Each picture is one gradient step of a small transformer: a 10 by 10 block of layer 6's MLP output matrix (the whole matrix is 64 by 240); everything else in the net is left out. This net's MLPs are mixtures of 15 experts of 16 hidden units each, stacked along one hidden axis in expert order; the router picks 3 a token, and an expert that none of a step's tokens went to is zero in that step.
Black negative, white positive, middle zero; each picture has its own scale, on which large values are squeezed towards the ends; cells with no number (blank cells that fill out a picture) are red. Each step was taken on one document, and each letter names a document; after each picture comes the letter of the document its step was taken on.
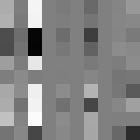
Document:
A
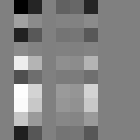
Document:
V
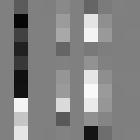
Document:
V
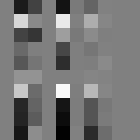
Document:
V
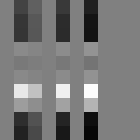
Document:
A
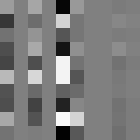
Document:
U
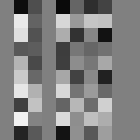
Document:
V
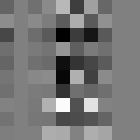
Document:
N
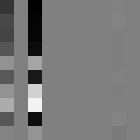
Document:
A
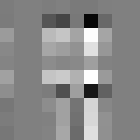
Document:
N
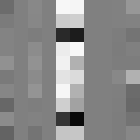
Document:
U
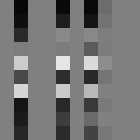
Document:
V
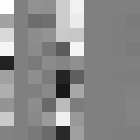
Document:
U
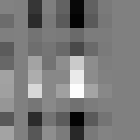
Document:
N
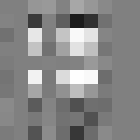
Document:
N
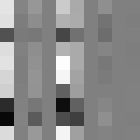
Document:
U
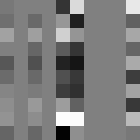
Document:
U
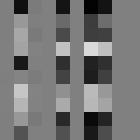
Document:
V
